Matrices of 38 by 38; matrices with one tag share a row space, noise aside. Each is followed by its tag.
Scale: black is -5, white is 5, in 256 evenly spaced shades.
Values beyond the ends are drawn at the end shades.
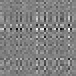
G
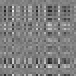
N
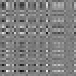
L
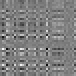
L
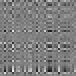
N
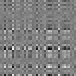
N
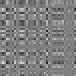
L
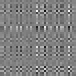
G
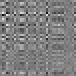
L
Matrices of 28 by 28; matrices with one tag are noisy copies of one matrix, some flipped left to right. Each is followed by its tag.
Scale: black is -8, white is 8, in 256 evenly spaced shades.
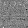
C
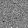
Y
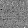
C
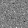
Y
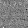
C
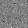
Y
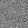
Y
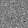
Y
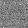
C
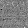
C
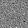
Y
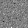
Y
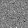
Y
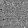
C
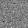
Y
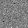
Y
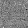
C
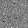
Y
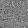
C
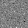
Y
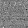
C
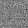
C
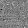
C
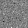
Y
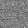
C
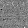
C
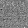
C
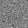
Y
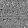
C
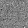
C
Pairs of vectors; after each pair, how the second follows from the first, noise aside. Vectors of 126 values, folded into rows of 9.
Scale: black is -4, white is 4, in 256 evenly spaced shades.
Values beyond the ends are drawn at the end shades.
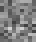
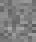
shrunk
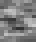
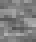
shrunk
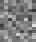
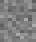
shrunk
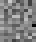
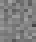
shrunk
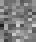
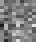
copied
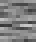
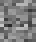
sign-scrambled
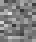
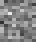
sign-scrambled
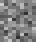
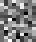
scaled up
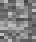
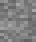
shrunk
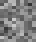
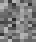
sign-scrambled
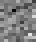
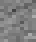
shrunk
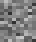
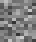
copied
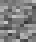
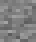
shrunk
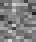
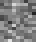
copied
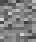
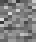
copied
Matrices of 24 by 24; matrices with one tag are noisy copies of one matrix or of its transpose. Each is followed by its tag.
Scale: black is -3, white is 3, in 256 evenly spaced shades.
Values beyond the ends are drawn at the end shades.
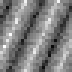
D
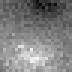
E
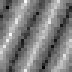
D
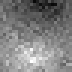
E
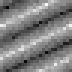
D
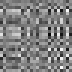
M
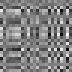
M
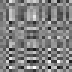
M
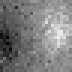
E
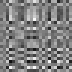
M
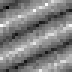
D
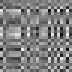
M
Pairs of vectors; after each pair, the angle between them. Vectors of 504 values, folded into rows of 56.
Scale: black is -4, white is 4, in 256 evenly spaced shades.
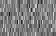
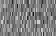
orthogonal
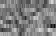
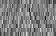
orthogonal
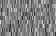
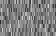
nearly opposite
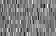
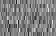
partly aligned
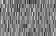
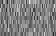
nearly opposite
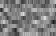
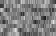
nearly opposite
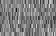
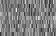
nearly opposite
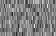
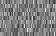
partly aligned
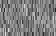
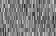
nearly opposite
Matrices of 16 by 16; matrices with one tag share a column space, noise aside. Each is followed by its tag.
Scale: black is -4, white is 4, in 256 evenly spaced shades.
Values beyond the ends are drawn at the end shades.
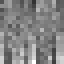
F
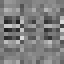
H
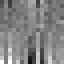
F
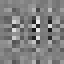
H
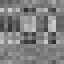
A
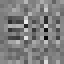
H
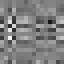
H
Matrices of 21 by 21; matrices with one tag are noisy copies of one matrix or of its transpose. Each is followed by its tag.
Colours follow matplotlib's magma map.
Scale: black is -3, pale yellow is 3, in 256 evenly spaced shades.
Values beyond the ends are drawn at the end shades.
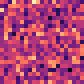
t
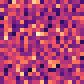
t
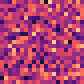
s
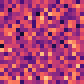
s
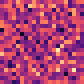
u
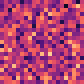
s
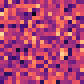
t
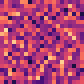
u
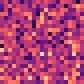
s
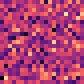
s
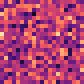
t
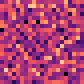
u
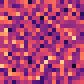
u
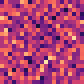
u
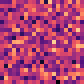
s
